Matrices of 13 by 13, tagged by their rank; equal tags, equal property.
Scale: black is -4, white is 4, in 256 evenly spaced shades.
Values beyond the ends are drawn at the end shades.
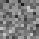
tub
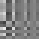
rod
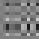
rod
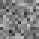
tub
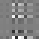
rod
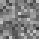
tub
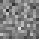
tub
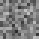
tub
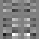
rod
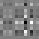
rod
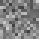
tub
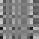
rod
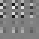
rod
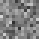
tub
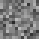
tub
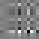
rod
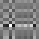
rod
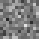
tub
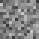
tub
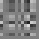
rod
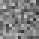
tub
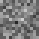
tub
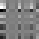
rod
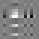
rod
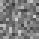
tub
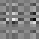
rod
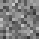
tub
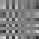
rod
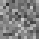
tub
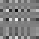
rod
